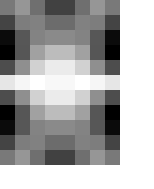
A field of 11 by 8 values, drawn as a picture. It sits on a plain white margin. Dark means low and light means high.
There is no overall slope. The centre is the smoothest part. No regular stripes run through it. The field is mottled with small blotches. It mirrors both left to right and top to bottom.
